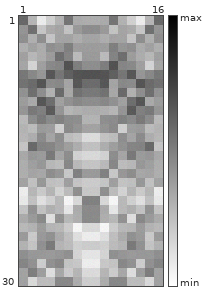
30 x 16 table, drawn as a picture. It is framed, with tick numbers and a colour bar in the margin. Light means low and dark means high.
Ninth with the highest average: top middle. Odd rows or columns: none. Mirror symmetry: left to right. Ninth with the lowest average: bottom middle.
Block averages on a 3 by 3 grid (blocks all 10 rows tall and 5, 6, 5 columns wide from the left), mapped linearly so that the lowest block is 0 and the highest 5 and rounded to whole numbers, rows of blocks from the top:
454
323
202
